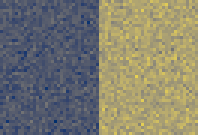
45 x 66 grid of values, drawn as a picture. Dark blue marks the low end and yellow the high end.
The table splits into one row of 2 panels. Panel 1,1: low, fine-grained. Panel 1,2: high, fine-grained.
